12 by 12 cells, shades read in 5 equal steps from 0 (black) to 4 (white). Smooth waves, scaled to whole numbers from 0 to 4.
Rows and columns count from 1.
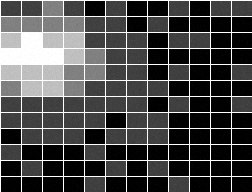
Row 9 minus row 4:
-4 -3 -3 -2 -2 0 0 1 0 0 0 0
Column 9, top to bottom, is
1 0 1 0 1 0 1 0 0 0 0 1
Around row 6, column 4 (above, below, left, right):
2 1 3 1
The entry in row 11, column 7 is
0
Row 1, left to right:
1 1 2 1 0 1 0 0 1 0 1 1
